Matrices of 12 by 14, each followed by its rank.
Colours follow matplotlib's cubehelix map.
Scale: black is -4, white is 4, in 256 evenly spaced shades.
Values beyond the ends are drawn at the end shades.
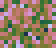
full rank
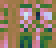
two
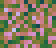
full rank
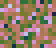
full rank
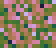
full rank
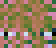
two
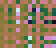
two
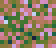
full rank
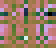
two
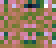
two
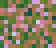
full rank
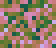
full rank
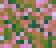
full rank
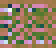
two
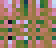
two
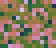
full rank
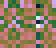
two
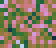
full rank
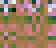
two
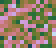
full rank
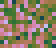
full rank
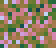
full rank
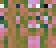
two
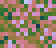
full rank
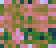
two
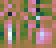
two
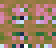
two
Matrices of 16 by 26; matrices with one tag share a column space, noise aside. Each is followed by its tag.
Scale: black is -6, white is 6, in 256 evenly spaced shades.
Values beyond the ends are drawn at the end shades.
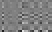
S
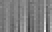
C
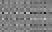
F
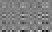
S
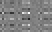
F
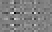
F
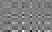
S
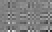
S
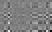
S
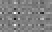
F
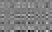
S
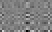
S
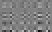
S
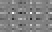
F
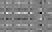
F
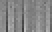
C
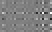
F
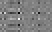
F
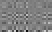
S
